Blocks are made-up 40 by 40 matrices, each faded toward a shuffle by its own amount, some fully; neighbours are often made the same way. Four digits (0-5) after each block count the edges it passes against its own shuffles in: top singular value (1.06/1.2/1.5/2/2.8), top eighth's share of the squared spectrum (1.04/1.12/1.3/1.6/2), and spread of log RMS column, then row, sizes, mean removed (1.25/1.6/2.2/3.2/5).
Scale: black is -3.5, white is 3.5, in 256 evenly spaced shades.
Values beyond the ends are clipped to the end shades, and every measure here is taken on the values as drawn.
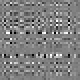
4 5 3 4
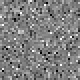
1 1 0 0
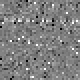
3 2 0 1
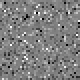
0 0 0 0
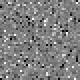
0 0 0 0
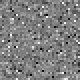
0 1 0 0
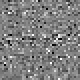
3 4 1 2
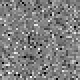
0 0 0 0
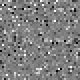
2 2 0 1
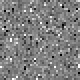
0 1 0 0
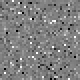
0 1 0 0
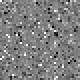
1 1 0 0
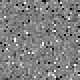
0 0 0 0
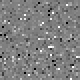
1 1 0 0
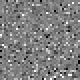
0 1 0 0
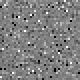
0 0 0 0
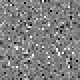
0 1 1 0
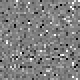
2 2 0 0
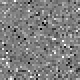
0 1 0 0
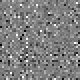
3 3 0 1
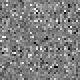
3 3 1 2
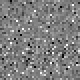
2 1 0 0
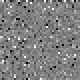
2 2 0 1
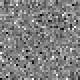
0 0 0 1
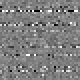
3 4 0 3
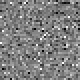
1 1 0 1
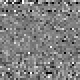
1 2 0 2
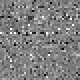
2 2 0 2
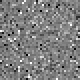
0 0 0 0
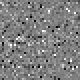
3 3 0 1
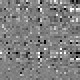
4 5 2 3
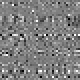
4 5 2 3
